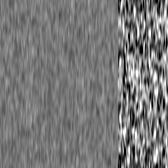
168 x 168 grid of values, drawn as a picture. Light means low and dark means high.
Seam: vertical, 70% of the way across, the left part calmer. Mirror symmetry: none. Histogram: heavy tails on both sides. Slope: none. Grain: streaks running down.
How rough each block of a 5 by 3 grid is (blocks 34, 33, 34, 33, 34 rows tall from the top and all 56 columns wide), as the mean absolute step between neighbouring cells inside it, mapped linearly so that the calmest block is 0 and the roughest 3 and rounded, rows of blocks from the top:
003 | 003 | 003 | 003 | 003
